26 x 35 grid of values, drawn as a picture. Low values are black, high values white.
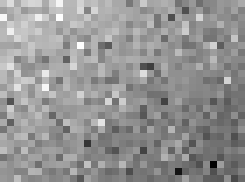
Stripes: none. Odd rows or columns: none. Ninth with the lowest average: bottom right. Ninth with the highest average: top left. Grain: fine. Mirror symmetry: none. Slope: up to the top left.
